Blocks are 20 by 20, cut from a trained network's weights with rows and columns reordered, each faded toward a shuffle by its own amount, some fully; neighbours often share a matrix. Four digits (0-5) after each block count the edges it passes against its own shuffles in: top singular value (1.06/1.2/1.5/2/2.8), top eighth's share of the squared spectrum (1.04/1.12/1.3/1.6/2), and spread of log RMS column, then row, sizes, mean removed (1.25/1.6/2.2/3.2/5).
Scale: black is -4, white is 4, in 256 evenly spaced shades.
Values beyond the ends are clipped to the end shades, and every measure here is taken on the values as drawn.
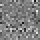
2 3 1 1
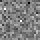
1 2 0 0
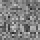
3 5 0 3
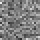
2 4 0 1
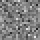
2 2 0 0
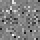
2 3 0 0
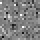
0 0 0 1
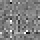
3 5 1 2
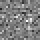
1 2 0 0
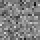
2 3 0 0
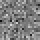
1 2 0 0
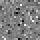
0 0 0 0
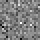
0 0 0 0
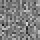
2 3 1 0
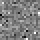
0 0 0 0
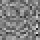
3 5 1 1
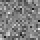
0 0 0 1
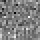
2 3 0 0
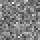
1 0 0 0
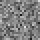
0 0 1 0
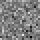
1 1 1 0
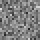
0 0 0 0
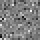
2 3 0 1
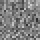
2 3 1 0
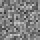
0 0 0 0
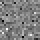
0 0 0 0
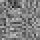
3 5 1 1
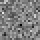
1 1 0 0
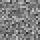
1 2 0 0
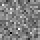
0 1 0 0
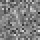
2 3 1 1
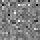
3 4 1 1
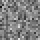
2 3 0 0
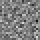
1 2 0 0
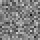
2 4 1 0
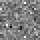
1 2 0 0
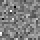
1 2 0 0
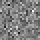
1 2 0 0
